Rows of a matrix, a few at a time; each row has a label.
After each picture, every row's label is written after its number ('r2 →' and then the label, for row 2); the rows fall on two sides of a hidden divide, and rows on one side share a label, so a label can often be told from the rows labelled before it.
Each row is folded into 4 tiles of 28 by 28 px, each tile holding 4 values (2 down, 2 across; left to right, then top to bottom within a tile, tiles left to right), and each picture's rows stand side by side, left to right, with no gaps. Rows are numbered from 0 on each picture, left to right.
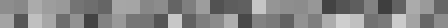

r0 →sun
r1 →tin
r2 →sun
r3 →tin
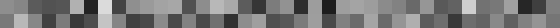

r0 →tin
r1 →sun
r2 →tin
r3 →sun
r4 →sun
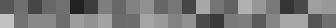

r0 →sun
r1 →sun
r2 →sun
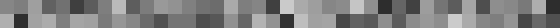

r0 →sun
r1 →tin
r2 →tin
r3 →sun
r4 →tin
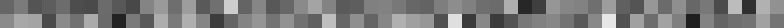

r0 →tin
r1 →sun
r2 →tin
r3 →sun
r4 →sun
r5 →sun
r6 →sun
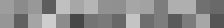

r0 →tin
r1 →tin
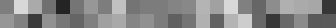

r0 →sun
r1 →tin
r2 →tin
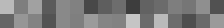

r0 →tin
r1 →tin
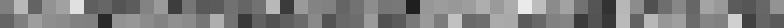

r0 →tin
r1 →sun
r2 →sun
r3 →sun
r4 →tin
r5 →tin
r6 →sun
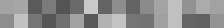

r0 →tin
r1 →tin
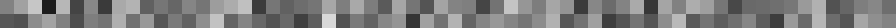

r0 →sun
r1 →tin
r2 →tin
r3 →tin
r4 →tin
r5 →tin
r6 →sun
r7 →sun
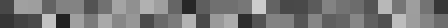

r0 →sun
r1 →sun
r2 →sun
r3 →tin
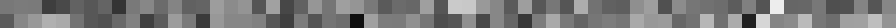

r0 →sun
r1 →sun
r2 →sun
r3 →sun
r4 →tin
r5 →sun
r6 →tin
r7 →tin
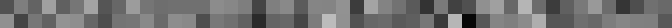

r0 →sun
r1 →sun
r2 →tin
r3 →sun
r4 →sun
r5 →sun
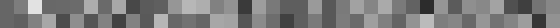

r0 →sun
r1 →tin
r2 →sun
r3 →sun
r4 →sun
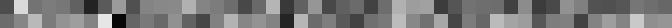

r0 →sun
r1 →tin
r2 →sun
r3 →tin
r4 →sun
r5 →sun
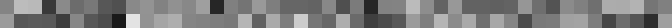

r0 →sun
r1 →tin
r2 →sun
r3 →tin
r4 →tin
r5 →tin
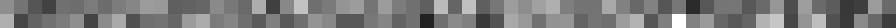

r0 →sun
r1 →sun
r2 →tin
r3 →sun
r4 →tin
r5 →sun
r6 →tin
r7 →sun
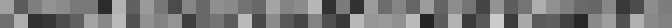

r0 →tin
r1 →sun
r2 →tin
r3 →sun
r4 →sun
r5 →sun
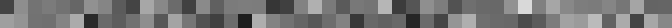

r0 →sun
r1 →sun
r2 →sun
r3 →sun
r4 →tin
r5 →tin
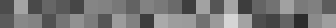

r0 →sun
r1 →sun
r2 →tin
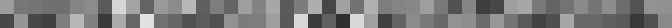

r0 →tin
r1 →tin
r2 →sun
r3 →tin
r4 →tin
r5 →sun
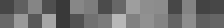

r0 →sun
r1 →sun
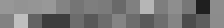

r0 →tin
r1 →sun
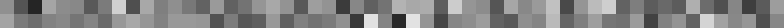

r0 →tin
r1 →tin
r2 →sun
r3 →sun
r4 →tin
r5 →sun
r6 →sun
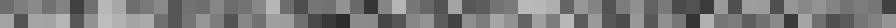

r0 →sun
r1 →tin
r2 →sun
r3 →tin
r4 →tin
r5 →sun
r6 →sun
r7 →tin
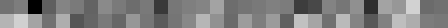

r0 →tin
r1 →tin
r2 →sun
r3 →tin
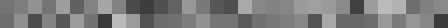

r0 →sun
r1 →tin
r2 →sun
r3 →sun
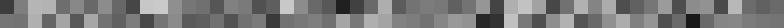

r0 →sun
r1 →sun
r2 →tin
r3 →sun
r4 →tin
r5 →sun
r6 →sun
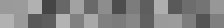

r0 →tin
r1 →sun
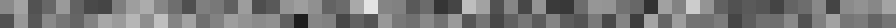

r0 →tin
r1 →sun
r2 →tin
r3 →sun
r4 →sun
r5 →sun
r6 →sun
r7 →sun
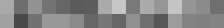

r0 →sun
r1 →tin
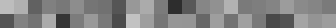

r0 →tin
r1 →sun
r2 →tin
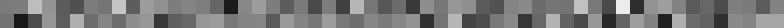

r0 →sun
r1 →tin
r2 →sun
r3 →sun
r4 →tin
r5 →sun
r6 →tin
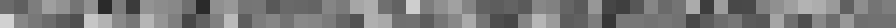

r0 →tin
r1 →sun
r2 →sun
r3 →sun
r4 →tin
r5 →sun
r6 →sun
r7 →sun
